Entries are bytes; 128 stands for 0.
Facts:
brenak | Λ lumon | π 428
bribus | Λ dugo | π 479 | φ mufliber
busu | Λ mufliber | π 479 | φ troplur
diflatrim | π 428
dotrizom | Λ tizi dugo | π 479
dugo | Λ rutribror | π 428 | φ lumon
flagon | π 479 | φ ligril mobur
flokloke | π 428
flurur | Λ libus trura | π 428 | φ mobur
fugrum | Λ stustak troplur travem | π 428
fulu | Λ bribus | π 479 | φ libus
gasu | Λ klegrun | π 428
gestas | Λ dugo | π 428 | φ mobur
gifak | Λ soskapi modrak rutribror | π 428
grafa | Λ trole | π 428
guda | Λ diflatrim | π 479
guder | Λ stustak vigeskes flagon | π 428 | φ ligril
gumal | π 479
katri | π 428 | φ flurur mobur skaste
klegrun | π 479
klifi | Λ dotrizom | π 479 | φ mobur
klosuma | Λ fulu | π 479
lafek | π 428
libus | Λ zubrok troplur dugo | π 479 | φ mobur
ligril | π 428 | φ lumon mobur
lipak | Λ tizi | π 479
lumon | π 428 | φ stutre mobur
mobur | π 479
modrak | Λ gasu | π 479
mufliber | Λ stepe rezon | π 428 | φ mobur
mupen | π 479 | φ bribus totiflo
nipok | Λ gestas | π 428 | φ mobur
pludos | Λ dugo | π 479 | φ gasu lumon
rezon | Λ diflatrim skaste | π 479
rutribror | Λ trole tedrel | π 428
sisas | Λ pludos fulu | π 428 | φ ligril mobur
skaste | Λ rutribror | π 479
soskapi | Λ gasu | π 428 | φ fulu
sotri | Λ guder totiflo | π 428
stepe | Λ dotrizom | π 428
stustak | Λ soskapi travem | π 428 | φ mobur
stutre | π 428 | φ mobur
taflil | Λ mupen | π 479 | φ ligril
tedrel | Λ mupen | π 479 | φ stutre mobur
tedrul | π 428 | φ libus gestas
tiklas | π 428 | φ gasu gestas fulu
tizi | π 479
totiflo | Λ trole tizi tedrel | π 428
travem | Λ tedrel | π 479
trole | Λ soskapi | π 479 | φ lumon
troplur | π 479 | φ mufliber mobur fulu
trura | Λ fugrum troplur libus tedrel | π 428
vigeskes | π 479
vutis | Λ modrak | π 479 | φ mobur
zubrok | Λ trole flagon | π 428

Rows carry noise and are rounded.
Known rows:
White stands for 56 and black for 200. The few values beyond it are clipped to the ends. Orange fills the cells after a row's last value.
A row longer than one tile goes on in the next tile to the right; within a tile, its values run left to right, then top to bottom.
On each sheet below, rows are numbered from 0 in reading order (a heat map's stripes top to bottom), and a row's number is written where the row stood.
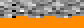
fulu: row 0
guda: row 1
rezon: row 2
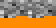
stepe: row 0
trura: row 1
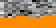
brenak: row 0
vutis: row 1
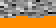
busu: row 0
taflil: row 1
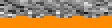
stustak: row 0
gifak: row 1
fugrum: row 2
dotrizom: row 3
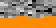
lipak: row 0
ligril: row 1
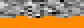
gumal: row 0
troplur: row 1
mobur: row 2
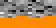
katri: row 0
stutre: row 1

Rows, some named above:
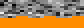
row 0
gestas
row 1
stustak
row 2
trole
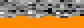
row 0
katri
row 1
guder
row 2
mufliber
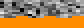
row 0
gasu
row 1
dugo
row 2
libus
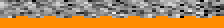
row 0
vigeskes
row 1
mobur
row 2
mupen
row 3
tedrel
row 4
flurur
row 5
libus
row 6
fulu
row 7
lumon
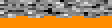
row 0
sisas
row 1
guder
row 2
klifi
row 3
pludos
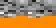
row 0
nipok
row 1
katri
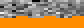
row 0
soskapi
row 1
flagon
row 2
diflatrim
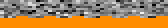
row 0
totiflo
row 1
bribus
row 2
mufliber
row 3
tedrul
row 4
vutis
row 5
tiklas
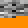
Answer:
soskapi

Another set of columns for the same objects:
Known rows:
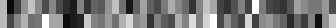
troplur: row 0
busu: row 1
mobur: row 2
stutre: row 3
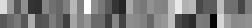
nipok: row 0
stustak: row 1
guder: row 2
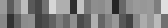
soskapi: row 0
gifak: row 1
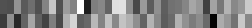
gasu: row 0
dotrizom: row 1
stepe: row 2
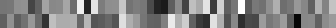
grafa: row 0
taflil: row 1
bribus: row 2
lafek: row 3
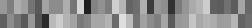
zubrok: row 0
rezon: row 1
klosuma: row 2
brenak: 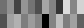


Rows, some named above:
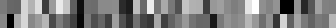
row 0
fulu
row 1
tiklas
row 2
diflatrim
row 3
flurur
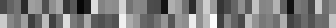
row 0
trole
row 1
taflil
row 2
mobur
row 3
katri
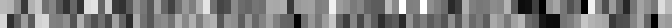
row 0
flagon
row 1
sisas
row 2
gumal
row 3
diflatrim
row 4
tedrul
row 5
stustak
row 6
lumon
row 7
mufliber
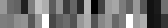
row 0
tedrel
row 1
troplur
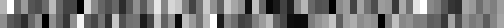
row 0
ligril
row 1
gestas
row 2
libus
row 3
lumon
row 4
brenak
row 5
stustak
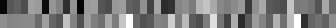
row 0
pludos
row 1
klifi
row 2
mupen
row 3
vutis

